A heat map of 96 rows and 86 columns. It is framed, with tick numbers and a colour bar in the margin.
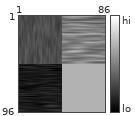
The table splits into 2 rows of 2 panels. Panel 1,1: low, streaked downward, faint in contrast. Panel 1,2: middling, streaked across. Panel 2,1: very low, streaked across, faint in contrast. Panel 2,2: high, flat.
